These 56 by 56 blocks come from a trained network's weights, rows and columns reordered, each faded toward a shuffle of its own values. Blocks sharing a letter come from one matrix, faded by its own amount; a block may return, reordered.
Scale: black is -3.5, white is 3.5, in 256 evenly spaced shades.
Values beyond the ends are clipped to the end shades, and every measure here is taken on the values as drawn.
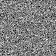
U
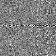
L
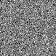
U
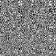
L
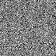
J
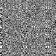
L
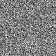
J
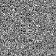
L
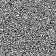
J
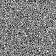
J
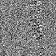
L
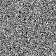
J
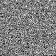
U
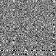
L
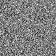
U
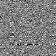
L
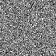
U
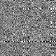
L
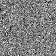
U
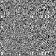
L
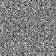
L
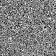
U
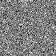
U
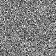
U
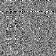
L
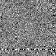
L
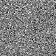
U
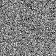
J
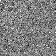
J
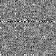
L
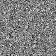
U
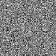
L
